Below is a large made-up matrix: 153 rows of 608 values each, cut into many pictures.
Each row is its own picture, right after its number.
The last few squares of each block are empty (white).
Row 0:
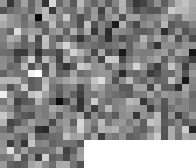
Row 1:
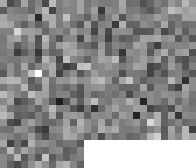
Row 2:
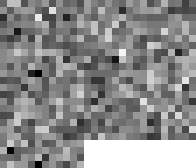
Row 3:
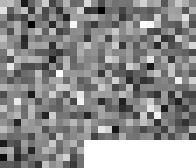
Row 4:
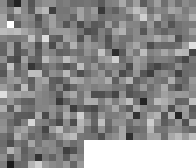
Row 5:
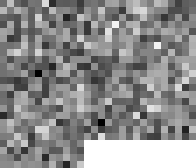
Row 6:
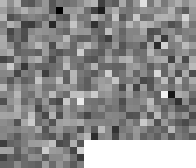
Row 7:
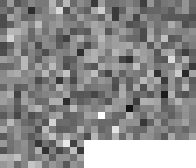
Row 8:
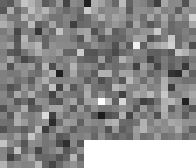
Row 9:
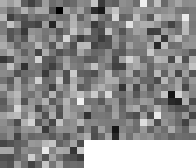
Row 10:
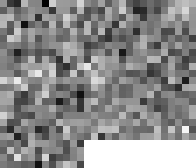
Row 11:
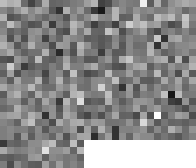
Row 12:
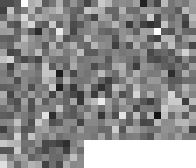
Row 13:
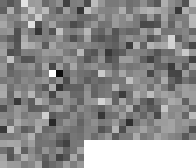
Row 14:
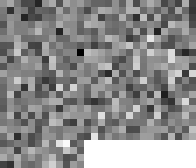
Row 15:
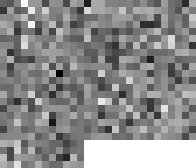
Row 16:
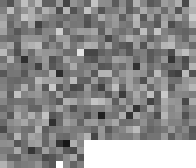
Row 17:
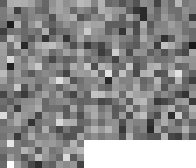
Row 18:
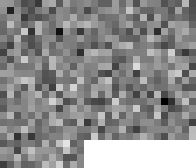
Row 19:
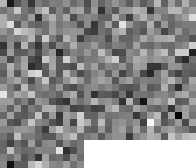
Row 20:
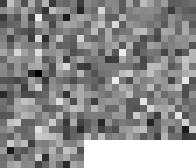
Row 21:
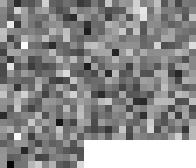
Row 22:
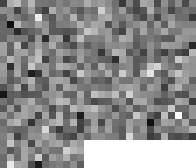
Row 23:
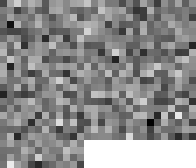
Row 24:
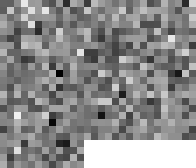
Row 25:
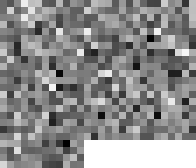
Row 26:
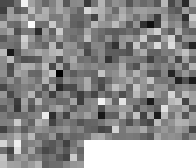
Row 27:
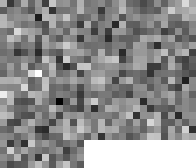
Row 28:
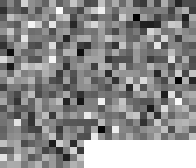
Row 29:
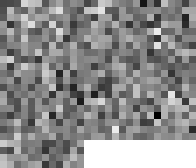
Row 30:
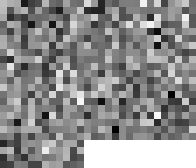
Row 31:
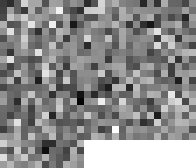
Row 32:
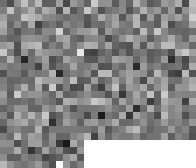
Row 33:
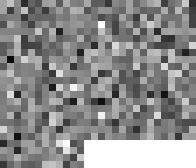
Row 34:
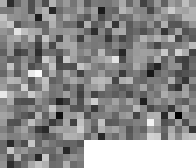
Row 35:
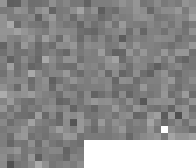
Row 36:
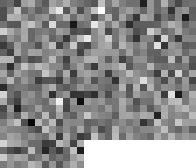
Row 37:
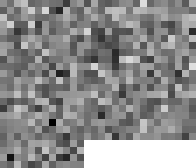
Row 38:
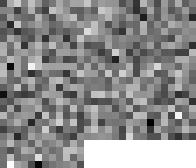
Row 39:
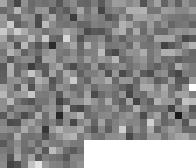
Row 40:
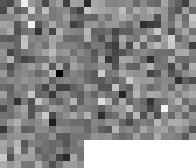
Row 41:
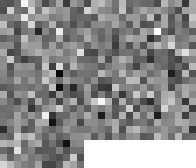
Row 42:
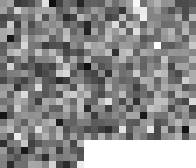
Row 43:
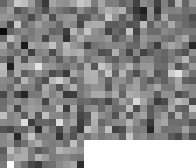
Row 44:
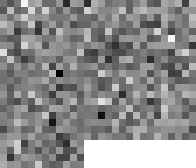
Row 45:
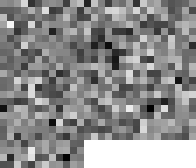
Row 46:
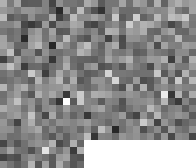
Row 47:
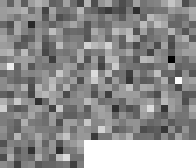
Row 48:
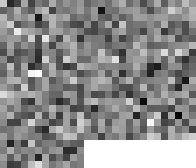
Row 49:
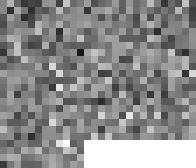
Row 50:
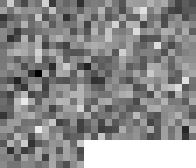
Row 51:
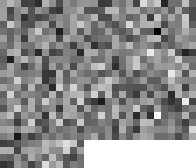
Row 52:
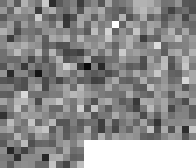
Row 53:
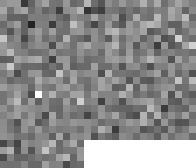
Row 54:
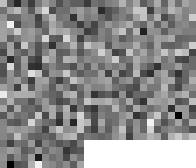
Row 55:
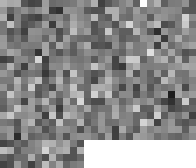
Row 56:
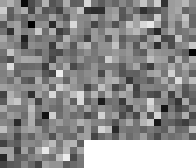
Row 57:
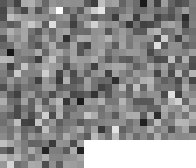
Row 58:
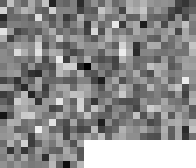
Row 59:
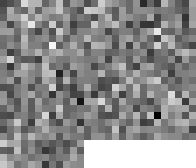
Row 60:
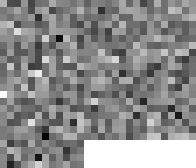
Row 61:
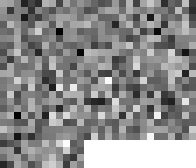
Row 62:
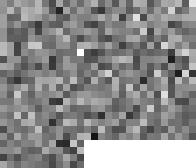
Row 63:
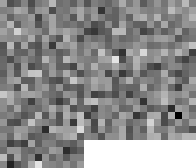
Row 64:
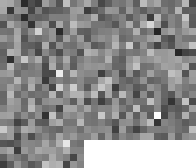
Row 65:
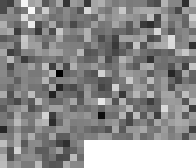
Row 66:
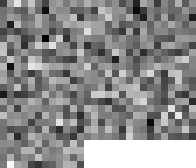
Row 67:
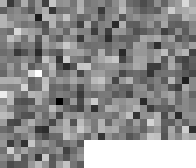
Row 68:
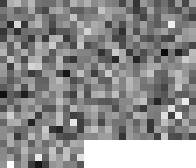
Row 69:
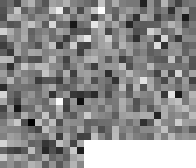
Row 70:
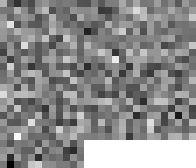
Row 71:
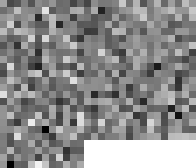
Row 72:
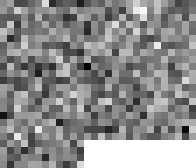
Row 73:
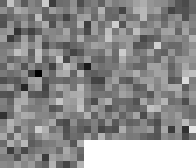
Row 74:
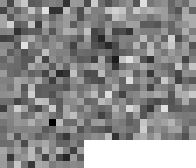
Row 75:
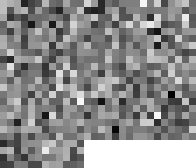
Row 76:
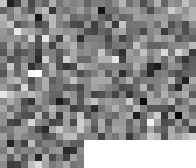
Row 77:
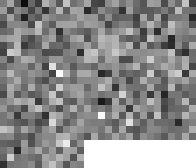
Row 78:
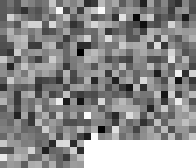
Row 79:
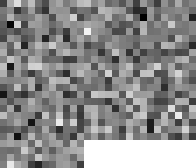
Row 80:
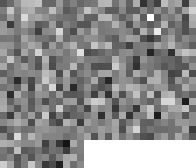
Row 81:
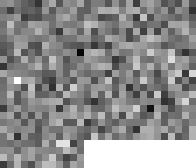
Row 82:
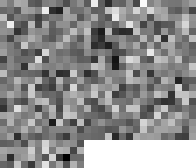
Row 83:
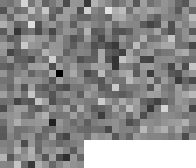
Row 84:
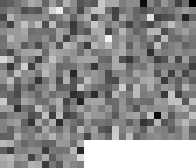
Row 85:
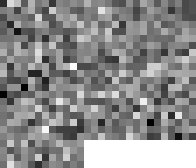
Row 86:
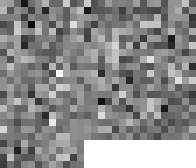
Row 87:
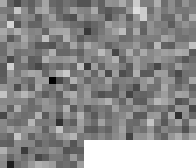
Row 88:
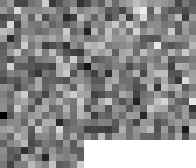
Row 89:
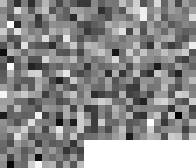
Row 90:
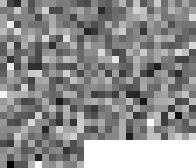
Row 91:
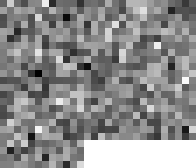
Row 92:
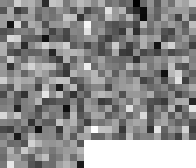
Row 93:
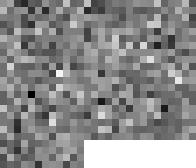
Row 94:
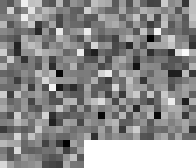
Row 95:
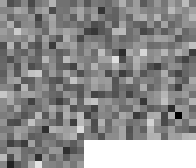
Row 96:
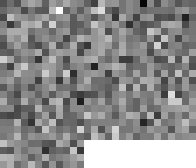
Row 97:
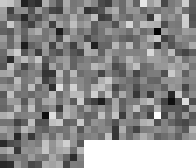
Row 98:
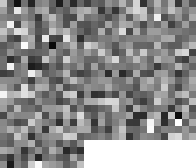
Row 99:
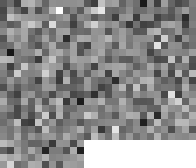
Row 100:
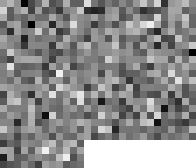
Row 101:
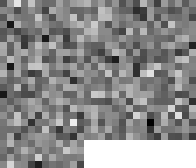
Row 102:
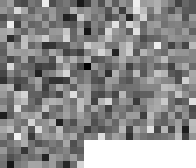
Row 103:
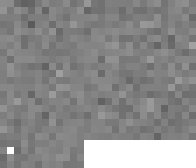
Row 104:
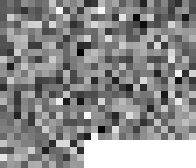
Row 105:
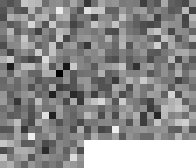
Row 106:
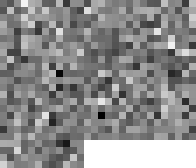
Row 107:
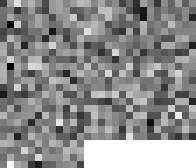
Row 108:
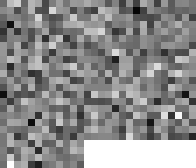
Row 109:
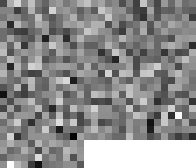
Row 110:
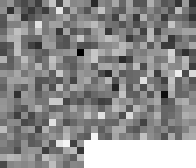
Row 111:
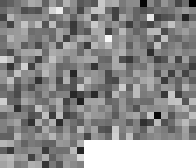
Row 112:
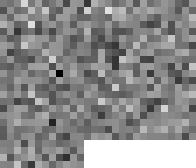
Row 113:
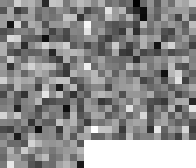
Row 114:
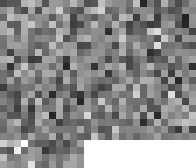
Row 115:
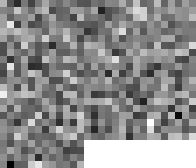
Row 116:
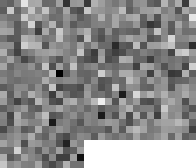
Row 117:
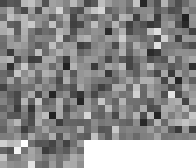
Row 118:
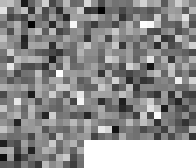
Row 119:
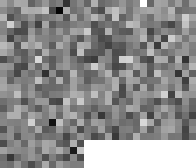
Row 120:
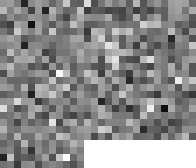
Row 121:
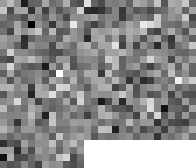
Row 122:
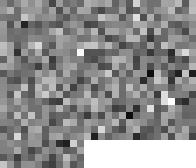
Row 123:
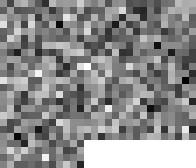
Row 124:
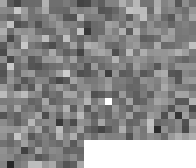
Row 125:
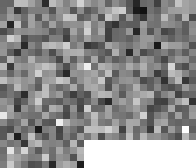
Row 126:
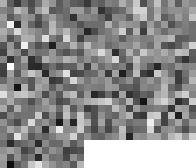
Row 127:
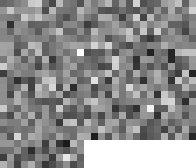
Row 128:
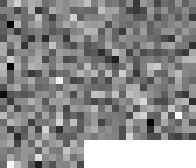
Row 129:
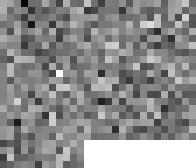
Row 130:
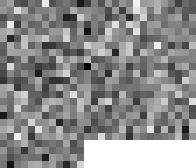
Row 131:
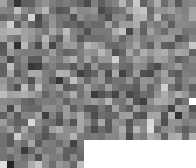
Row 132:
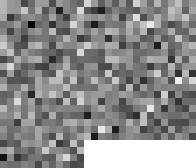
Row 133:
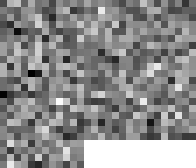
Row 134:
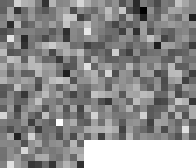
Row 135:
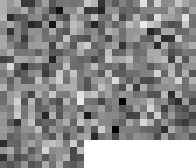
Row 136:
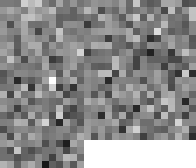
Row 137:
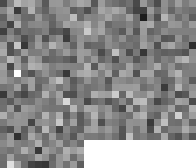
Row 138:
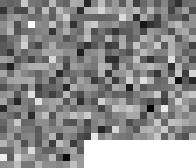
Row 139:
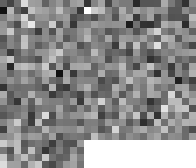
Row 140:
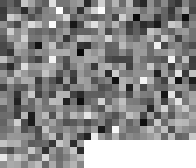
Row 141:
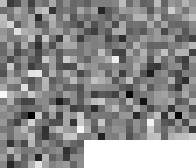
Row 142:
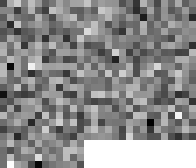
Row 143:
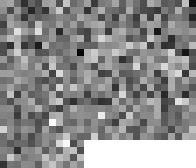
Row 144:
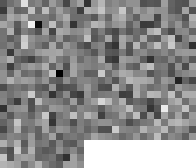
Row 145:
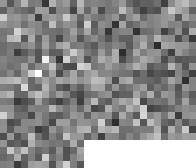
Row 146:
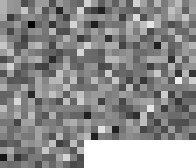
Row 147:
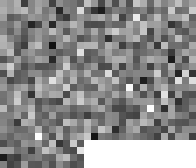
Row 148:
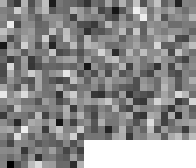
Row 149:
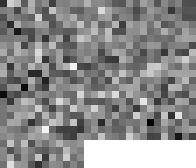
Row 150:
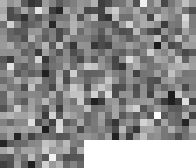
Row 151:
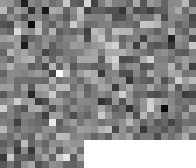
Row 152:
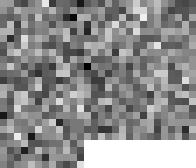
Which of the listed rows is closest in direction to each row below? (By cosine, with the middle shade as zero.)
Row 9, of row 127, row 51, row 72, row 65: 51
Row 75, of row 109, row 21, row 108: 21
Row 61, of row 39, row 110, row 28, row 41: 110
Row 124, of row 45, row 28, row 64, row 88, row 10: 88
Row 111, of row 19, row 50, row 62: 50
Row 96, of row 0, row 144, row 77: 144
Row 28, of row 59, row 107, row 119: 59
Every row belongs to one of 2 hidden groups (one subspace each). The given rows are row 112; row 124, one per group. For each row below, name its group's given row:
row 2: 124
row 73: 124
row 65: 112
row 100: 112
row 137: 124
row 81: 112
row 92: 124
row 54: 124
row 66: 124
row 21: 124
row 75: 112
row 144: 112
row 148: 124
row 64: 112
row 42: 124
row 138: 112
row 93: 112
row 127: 112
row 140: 112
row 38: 124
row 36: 112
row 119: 112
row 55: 112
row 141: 124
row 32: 112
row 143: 112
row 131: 124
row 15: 112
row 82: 112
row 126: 124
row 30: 112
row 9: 112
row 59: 112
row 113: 124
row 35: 124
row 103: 112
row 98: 124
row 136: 112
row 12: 112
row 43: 124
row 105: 112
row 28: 112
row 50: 124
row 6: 112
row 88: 124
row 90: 124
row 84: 112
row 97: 112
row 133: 124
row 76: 124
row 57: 112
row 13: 112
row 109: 124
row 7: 112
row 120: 112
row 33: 112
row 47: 112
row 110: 112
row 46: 112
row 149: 124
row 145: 124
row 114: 112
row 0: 124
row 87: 124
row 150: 112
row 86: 112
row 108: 124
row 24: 112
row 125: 124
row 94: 112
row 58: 124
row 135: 112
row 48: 124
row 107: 124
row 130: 124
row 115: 124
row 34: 124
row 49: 112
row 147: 112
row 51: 112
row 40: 112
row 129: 112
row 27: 124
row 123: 124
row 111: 112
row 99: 112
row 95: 124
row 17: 124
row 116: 112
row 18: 112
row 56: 112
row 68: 124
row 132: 112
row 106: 112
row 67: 124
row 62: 112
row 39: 124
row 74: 112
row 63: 124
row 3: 112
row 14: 112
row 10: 124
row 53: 112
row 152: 124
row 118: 112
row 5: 124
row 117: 112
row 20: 124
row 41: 112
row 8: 112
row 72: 124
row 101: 124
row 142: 124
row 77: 112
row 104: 112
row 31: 112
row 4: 124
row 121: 112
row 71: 124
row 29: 112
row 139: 112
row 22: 124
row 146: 112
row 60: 124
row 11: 112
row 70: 124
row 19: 124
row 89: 124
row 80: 112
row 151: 112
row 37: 112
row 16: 112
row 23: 124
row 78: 112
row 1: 124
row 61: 112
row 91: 124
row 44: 112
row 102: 124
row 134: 124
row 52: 124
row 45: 112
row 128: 124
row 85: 124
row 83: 112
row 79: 124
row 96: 112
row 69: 112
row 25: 112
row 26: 112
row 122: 112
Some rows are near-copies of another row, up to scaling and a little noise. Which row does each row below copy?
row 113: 92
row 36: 69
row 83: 112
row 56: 100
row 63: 95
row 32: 16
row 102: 130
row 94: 25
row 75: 30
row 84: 111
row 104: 78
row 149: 85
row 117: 114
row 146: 132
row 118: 3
